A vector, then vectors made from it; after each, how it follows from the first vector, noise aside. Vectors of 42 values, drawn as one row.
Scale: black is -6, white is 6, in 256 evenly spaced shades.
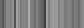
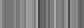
reversed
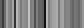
scaled up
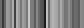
scaled up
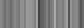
reversed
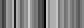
scaled up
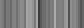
reversed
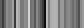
scaled up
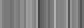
reversed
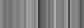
reversed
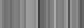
reversed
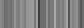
reversed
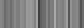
reversed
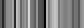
scaled up
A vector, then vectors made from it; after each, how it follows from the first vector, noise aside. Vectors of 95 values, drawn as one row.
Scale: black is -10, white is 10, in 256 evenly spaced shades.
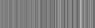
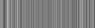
wrapped around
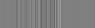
partly zeroed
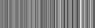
scaled up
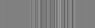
partly zeroed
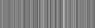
wrapped around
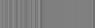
partly zeroed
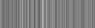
wrapped around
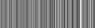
scaled up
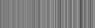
negated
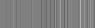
partly zeroed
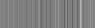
partly zeroed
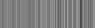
negated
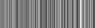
scaled up
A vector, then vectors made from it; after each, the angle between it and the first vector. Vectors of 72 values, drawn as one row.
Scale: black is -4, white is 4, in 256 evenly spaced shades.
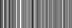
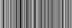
nearly opposite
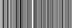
nearly opposite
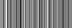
partly opposed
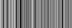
nearly opposite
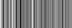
nearly opposite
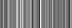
partly aligned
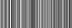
partly aligned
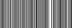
orthogonal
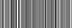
orthogonal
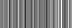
orthogonal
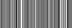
orthogonal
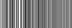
orthogonal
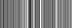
orthogonal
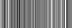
orthogonal
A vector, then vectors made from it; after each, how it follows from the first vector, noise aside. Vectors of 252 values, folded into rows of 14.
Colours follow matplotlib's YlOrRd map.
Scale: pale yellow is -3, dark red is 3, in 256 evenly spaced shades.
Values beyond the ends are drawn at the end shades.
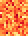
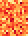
reversed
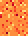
partly zeroed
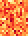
reversed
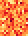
reversed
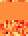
partly zeroed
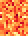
copied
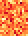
reversed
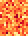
copied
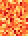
reversed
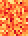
reversed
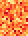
reversed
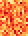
reversed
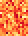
copied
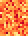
copied
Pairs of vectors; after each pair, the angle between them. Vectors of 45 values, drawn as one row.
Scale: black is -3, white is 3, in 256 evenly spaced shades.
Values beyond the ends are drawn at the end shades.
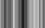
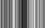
nearly parallel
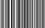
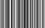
nearly parallel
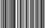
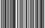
nearly parallel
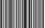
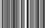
partly opposed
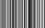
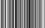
partly aligned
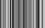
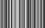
partly opposed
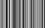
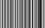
partly opposed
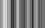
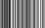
partly opposed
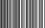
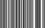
orthogonal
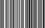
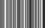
partly aligned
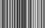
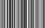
partly aligned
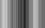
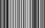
partly opposed
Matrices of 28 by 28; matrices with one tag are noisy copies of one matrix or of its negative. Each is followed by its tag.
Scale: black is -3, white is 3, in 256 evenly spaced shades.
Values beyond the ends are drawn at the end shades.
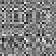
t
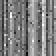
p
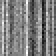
p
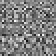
t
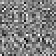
t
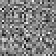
t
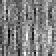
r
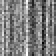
p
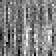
r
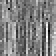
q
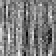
r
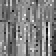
q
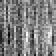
r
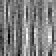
r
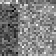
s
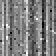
p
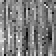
r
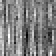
r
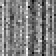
p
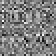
t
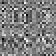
t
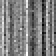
p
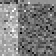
s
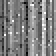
p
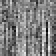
q
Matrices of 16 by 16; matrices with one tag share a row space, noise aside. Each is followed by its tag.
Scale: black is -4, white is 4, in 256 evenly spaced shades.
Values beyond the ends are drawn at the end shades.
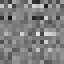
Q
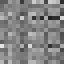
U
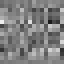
U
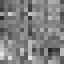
U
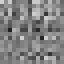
Q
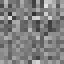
Q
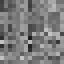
U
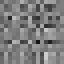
Q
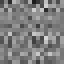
Q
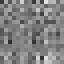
Q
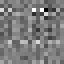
Q
